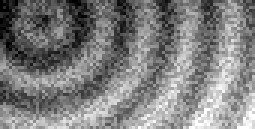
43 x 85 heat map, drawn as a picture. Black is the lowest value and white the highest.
On average the colour sits 50% of the way up the scale. The ninth with the highest average is the bottom right. The ninth with the lowest average is the top left. Neither half mirrors the other. Values rise toward the bottom right. Concentric rings centre on the top left.
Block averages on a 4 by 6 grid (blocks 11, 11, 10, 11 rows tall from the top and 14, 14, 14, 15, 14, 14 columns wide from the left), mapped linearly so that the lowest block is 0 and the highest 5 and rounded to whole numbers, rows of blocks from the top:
0 0 1 1 2 2
0 1 2 2 3 3
2 3 2 3 4 4
3 3 4 4 5 5
